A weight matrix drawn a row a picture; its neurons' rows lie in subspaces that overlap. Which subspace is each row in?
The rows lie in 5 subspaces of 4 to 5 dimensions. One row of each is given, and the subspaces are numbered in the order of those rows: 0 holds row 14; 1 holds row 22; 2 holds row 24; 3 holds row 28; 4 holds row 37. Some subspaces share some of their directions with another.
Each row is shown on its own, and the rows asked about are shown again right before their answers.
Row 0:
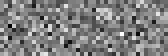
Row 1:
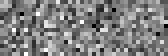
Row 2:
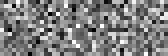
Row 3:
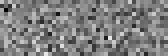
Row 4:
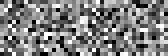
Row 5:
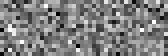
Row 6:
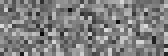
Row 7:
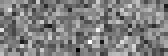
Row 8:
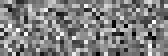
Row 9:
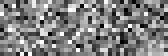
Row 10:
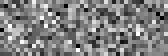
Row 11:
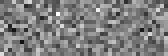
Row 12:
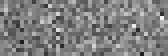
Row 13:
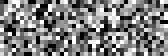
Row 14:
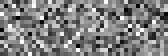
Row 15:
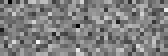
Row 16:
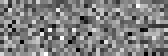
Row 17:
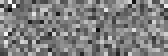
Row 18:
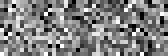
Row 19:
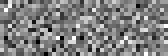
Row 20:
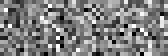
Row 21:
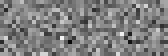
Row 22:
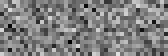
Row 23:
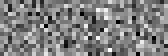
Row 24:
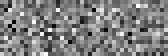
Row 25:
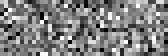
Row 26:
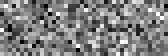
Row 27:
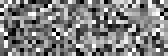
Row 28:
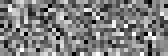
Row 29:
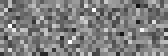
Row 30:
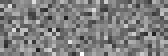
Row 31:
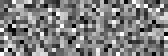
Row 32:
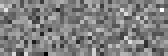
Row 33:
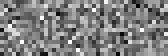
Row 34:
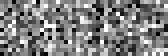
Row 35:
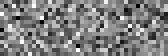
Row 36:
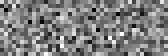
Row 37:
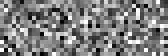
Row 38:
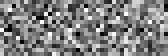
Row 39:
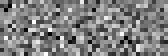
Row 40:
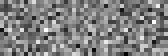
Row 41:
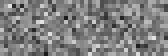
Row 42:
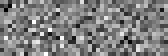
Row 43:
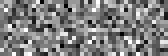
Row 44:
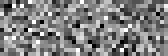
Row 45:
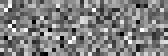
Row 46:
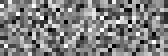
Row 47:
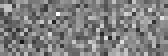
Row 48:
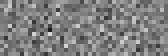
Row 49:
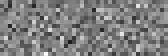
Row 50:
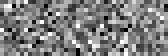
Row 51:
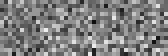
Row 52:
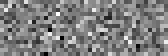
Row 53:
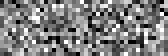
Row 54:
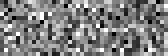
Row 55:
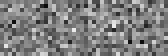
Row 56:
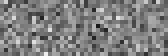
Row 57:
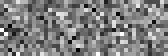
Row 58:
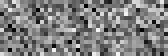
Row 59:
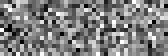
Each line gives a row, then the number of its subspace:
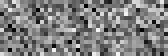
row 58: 1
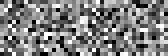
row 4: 1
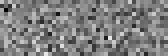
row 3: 3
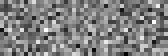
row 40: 1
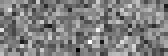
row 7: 2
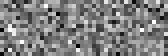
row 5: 4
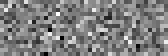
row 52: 4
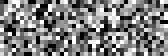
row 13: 2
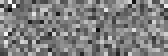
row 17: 3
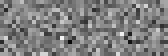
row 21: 4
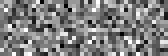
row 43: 2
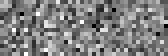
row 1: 2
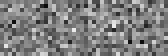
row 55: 0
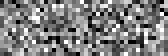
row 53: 1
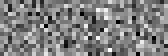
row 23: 0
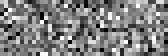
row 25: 4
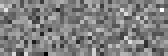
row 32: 1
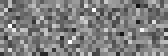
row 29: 1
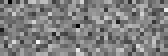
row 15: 3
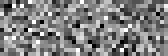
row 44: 4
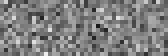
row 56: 4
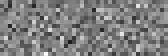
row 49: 0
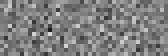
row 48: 0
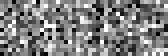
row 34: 2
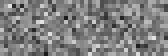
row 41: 0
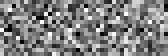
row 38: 4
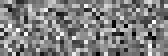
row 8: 3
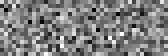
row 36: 3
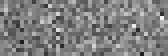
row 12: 3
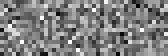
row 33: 1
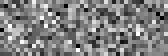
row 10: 0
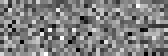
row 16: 2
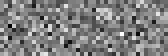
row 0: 0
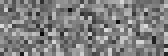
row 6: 0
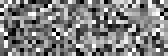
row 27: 3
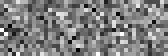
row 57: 3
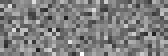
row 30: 3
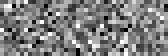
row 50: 1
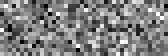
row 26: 0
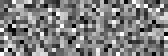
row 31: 4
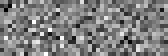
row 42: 1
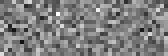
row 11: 4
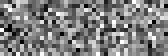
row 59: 3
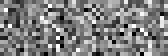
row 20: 3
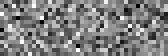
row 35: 0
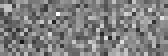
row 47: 3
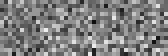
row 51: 1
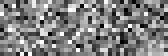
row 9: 0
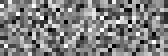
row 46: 0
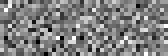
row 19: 2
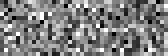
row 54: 4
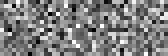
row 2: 2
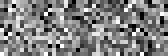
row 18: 3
